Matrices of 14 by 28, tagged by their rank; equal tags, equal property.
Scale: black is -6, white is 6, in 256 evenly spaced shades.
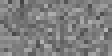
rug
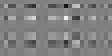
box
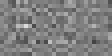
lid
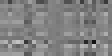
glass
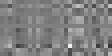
glass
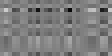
box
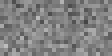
rug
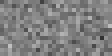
rug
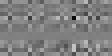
glass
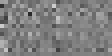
lid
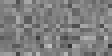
lid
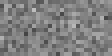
rug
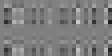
box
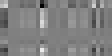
box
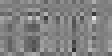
glass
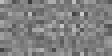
lid
